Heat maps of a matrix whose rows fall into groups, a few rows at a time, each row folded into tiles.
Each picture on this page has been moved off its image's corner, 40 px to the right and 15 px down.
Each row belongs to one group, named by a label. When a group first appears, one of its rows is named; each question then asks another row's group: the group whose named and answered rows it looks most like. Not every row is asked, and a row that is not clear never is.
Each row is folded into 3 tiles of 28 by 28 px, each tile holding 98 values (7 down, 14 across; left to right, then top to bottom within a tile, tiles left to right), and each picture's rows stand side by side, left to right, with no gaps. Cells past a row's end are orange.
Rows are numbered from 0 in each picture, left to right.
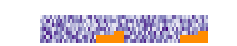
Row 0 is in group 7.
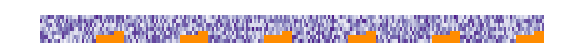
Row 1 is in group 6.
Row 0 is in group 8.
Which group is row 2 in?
7
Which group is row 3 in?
7
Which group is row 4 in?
6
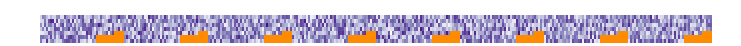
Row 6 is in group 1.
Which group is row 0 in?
6
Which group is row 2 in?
6
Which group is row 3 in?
6
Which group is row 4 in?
8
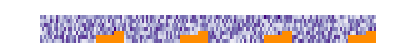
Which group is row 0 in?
6
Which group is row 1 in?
1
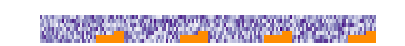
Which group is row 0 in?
1
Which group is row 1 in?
8
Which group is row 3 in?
6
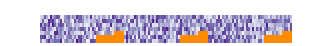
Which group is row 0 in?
7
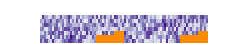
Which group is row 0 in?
6
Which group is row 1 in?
8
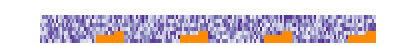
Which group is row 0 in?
6
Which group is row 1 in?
1
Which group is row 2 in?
8
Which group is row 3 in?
1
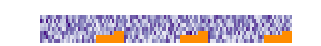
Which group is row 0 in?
8
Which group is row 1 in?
8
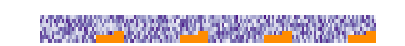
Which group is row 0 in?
8
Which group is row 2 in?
6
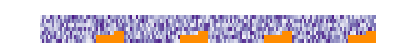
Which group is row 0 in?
7
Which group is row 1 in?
1
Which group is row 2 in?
1
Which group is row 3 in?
7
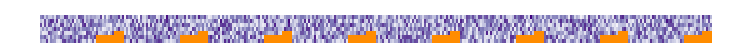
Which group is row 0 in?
6
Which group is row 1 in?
6
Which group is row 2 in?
7
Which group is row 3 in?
6
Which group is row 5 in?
8
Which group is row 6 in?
8
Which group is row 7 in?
6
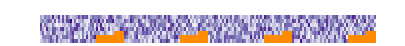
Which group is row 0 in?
1
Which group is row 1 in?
8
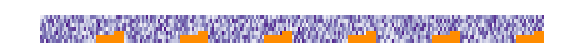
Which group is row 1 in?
1
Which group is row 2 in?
7
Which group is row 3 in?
1
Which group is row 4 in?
8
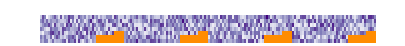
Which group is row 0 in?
6
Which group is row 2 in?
1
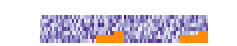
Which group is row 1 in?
1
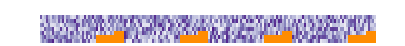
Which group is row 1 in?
8
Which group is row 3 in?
7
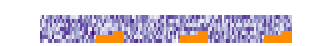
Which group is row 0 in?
8
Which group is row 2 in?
7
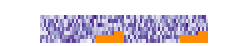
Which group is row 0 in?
6
